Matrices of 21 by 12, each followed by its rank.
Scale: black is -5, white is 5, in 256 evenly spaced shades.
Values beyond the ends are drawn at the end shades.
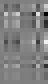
one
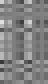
one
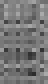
two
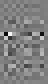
two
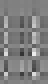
one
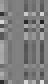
one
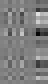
one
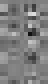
two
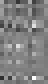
two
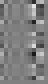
one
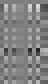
one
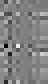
two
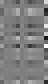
one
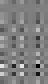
one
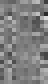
two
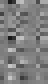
two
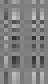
one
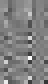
two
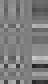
one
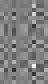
two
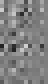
two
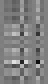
one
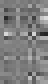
two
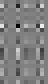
one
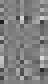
two
